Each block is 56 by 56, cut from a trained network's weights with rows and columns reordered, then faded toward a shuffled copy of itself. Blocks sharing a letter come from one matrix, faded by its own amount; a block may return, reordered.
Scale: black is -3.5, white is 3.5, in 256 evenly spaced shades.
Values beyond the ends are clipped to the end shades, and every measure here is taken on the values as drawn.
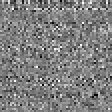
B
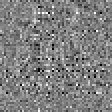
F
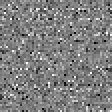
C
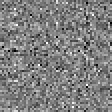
F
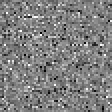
C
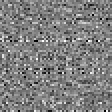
B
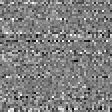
B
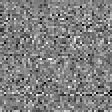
B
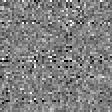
F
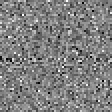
C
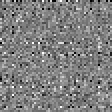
F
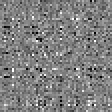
F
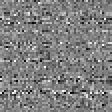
B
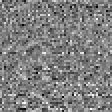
B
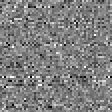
B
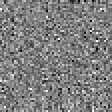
F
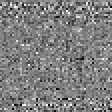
B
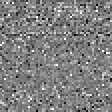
C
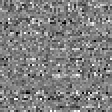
B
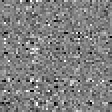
F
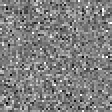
C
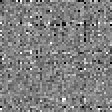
F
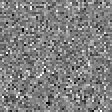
C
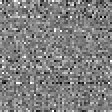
B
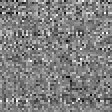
B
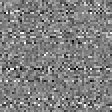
B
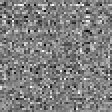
B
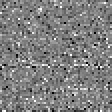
C
